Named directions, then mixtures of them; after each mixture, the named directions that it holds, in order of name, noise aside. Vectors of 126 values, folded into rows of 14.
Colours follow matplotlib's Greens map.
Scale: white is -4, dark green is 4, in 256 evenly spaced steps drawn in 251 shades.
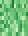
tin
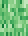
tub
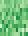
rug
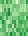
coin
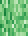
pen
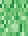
tin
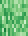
pen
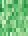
coin, tub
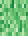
tin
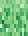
coin, rug, tin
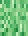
tin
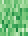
rug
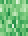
coin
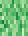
rug, tin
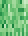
tub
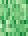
coin, pen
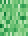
coin, pen, tin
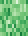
coin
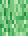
pen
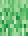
pen, rug, tin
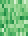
pen, tub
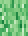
rug, tin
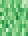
rug, tin, tub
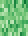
pen, tin, tub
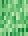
coin, rug, tub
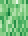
coin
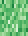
coin, rug, tin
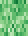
coin, pen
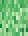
rug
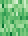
coin, pen, tub
